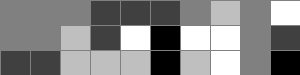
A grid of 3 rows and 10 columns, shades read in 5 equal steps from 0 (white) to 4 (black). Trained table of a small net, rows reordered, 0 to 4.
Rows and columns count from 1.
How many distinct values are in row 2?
5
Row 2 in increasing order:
0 0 0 1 2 2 2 3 3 4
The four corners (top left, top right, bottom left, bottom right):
2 0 3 4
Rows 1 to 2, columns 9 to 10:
2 0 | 2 3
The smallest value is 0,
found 5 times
